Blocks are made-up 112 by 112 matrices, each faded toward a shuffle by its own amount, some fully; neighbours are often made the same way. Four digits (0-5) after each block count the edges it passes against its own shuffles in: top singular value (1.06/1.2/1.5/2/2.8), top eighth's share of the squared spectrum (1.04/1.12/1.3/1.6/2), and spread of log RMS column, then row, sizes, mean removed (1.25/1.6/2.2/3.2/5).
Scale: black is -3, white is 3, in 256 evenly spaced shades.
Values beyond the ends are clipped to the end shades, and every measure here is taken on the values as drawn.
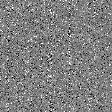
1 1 2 0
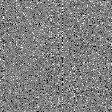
2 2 2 0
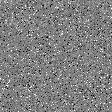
0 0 0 0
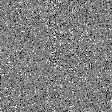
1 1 2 0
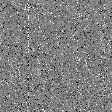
2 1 2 0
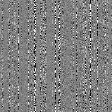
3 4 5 0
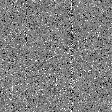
1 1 2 0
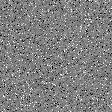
0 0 0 0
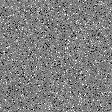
0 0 0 0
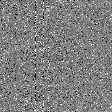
2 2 2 0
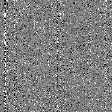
2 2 3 0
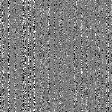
2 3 4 0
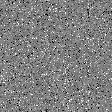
0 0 1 0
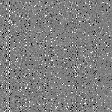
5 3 2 1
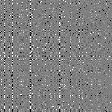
5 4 3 3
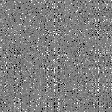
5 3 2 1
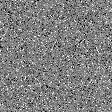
0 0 0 0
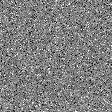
1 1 0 0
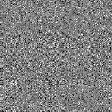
4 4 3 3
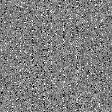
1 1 3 0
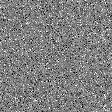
0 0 0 0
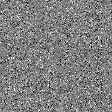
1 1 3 0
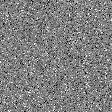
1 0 0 0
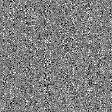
1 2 3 0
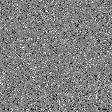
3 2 0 1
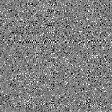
4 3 2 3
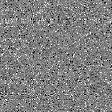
4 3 1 2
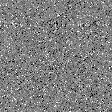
3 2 0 1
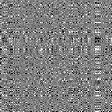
5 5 3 4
